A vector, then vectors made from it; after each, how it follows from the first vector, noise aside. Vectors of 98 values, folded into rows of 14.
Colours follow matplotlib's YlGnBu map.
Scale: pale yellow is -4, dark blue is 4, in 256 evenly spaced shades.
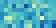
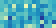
sign-scrambled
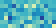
sign-scrambled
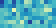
reversed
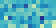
sign-scrambled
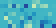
partly zeroed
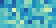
reversed
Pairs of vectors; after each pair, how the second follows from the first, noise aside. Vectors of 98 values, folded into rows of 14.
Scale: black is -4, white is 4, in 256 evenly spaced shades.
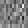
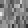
shuffled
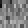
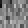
copied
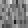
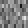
shuffled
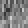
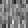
shuffled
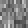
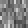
copied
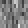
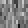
negated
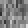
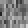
copied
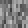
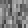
copied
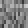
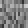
copied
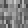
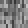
negated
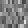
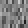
sign-scrambled
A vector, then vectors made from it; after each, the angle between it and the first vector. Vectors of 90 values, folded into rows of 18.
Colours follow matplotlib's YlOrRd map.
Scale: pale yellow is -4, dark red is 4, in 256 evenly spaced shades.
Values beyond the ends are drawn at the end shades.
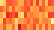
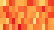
partly aligned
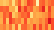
orthogonal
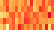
partly aligned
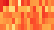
orthogonal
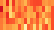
orthogonal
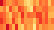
partly opposed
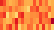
nearly opposite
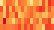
partly aligned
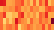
nearly opposite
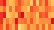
nearly opposite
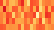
orthogonal
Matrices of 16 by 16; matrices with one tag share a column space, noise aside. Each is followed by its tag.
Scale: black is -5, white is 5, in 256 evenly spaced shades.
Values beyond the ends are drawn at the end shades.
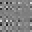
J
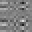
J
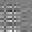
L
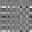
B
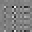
B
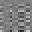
L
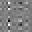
J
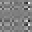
J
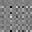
B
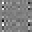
J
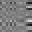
J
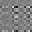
B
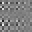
J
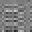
L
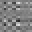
J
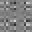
J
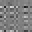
B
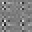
J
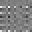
B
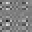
J
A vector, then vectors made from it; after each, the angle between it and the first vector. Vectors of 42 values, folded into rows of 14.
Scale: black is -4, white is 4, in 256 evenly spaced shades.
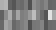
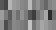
nearly opposite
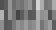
partly opposed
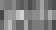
partly aligned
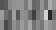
nearly opposite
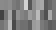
partly aligned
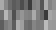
partly aligned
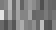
orthogonal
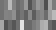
orthogonal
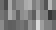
partly opposed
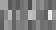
nearly parallel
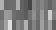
partly aligned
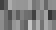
nearly opposite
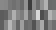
partly aligned
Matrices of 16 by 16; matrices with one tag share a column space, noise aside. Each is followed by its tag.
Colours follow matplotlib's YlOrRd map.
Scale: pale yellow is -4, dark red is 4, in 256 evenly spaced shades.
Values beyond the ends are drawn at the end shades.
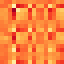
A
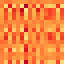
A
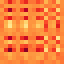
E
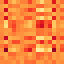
E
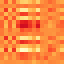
E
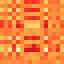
E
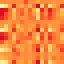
A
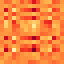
E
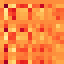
A
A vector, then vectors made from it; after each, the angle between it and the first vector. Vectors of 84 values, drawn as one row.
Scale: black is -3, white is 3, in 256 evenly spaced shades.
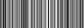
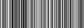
partly aligned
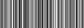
orthogonal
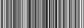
nearly opposite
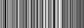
partly aligned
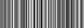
partly aligned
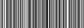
nearly opposite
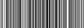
nearly opposite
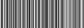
partly opposed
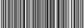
orthogonal
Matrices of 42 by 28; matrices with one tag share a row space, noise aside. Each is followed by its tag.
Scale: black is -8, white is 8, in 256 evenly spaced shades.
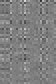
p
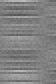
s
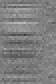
s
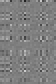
p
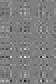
p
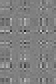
p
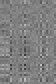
p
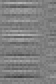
s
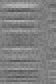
s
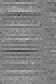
s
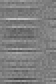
s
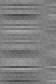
s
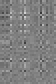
p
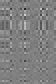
p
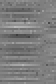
s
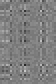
p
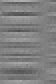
s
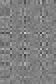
p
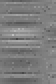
s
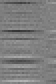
s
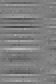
s
